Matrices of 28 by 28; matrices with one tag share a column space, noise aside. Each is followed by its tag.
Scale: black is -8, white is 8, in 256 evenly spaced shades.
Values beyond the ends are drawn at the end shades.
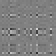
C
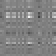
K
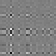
C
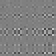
C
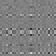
C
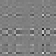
C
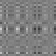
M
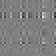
K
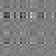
K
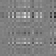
K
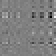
K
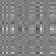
M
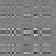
C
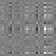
M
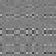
C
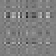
K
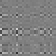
C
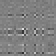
C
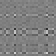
C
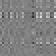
K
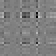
K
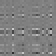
C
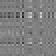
K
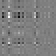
K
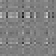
K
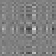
M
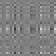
M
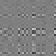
C
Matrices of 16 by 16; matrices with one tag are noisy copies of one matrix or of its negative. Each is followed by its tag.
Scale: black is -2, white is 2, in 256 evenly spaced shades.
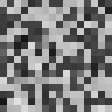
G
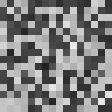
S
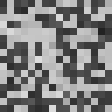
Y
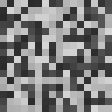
G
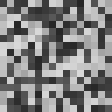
G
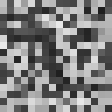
Y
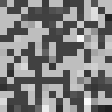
G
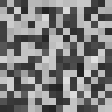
S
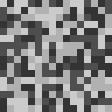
G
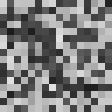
Y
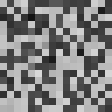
S
